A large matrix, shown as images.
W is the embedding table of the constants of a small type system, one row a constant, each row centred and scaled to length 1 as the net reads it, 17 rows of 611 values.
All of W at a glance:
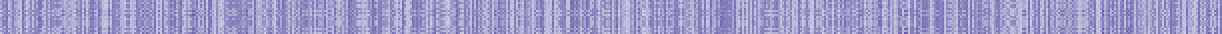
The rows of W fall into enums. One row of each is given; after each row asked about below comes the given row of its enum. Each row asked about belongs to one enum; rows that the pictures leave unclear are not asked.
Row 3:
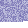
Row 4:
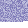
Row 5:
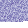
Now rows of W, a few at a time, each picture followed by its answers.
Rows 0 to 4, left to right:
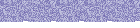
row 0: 3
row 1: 4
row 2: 3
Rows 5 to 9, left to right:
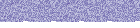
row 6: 4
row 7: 5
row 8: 3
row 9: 4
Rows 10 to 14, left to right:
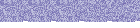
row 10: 3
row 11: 3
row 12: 3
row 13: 4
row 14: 5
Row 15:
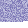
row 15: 4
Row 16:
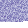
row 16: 5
